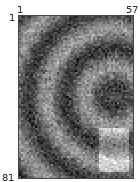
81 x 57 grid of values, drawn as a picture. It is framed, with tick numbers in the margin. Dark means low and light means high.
Ninth with the highest average: bottom right. Rings: centred on the middle right. Odd patch: higher, in the bottom right.
